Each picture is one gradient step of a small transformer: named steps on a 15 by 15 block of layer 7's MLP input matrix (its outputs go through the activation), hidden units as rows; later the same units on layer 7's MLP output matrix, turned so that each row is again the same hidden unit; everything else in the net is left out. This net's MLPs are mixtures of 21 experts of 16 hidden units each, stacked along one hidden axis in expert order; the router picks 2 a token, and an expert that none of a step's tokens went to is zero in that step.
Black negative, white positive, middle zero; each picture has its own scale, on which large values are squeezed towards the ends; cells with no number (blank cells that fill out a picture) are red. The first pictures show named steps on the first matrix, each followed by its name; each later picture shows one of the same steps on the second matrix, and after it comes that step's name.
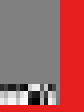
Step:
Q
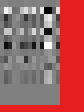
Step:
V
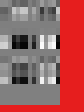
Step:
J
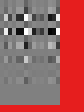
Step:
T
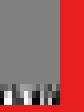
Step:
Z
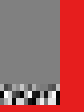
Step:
Z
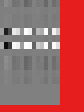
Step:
V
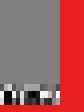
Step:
Z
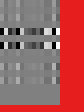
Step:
T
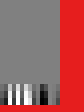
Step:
Q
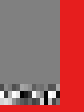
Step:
Z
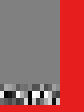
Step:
Z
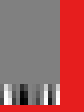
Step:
Q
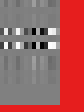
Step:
V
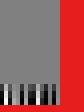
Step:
Q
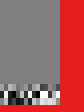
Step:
Z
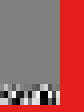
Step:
Z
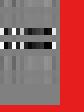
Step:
V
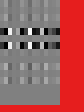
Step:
T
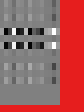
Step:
T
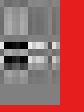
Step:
J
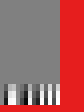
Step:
Q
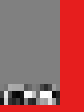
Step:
Z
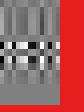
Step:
J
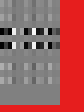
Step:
T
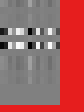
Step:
V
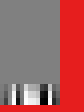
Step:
Q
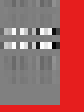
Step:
V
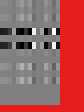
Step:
T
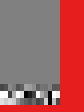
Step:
Z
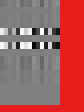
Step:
V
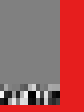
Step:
Z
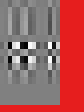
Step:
J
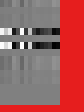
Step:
V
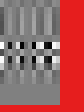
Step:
J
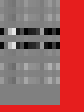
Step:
T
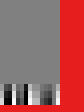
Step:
Q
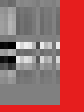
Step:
J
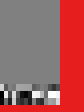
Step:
Z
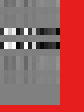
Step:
V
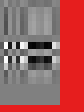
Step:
J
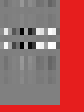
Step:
V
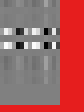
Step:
V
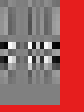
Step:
J
